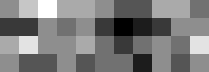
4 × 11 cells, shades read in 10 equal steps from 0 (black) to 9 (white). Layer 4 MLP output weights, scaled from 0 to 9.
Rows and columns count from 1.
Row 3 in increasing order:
2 4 4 4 5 5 5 6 6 8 8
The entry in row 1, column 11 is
4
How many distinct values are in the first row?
6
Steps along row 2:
same up down up down down up up up same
